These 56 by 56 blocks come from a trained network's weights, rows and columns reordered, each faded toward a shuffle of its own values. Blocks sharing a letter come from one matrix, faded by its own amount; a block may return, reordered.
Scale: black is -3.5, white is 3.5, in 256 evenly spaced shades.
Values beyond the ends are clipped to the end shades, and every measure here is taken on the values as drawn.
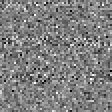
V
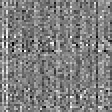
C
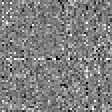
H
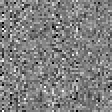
H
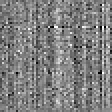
C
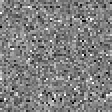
V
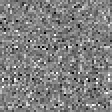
V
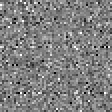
V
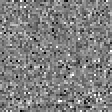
V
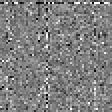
H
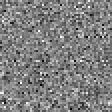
V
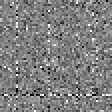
H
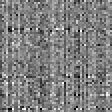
C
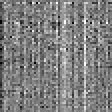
C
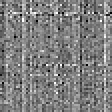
C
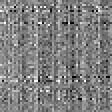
C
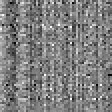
C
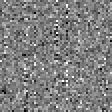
H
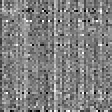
C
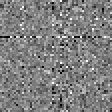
H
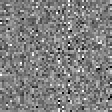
H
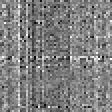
C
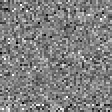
V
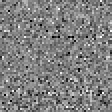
V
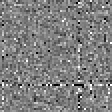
H
